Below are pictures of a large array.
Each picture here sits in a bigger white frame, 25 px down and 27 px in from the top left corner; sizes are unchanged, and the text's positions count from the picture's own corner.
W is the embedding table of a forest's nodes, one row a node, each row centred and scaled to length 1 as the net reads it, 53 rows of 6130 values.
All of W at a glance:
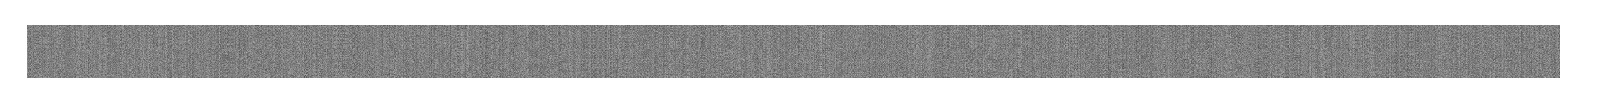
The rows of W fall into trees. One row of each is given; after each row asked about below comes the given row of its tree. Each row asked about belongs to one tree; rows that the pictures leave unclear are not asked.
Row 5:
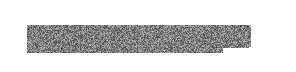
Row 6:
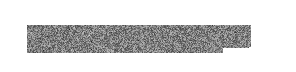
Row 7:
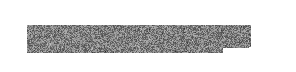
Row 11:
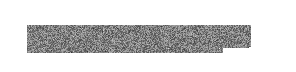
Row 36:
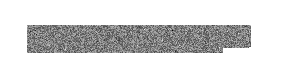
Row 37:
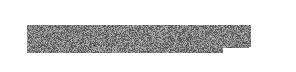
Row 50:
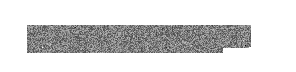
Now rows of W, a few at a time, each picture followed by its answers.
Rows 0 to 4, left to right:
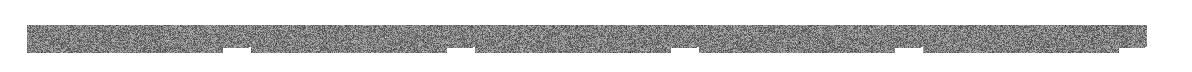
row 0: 11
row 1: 5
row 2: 7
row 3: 11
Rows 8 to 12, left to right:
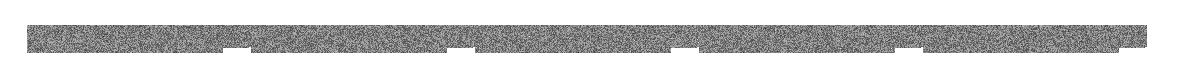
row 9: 6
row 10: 37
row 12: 6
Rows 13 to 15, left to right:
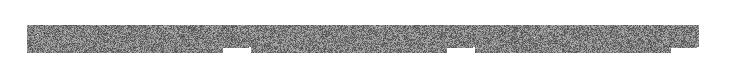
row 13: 7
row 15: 6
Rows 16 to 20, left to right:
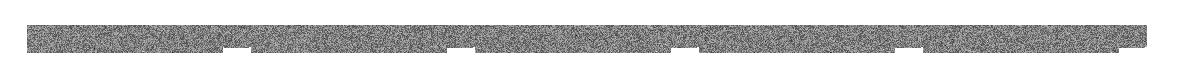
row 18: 6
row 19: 36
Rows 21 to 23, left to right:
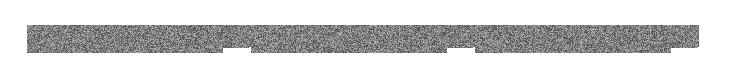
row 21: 7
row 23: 36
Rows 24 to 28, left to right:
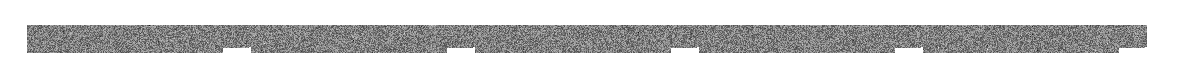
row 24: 6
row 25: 11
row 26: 6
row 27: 5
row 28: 50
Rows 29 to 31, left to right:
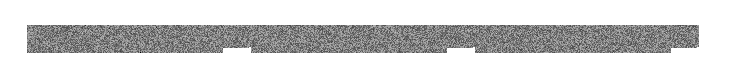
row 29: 6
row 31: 5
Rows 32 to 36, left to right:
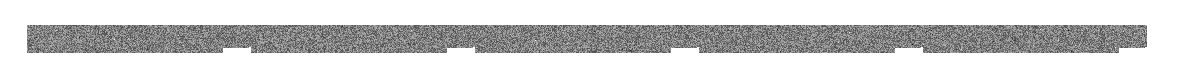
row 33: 7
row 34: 37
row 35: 5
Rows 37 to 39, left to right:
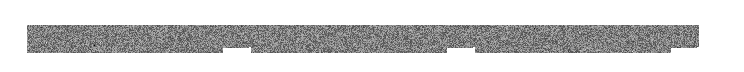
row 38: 7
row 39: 6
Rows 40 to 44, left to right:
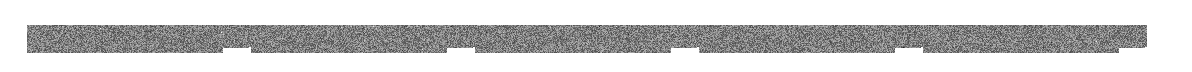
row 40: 5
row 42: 37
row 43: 6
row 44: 7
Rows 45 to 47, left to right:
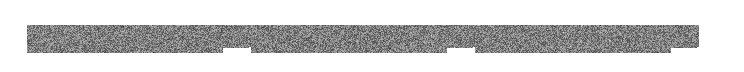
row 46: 50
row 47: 37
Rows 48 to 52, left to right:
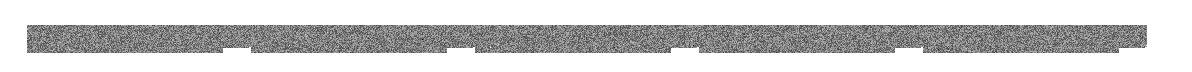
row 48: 7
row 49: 11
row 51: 7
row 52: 7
